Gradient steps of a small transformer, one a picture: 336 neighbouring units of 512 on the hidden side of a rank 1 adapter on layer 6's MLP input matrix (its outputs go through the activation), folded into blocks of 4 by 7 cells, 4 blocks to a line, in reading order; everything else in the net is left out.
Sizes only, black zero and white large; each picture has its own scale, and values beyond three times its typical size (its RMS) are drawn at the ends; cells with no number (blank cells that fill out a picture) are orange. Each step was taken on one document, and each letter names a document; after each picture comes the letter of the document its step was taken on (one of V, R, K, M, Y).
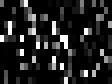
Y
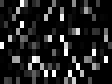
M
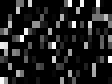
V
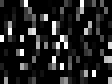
Y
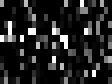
Y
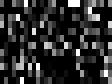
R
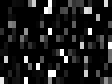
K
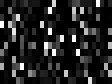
R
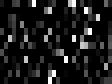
K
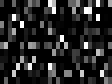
R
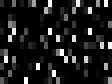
K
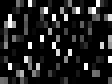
V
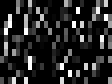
V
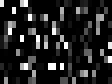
Y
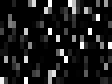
K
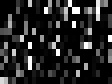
V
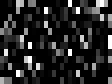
V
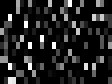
V
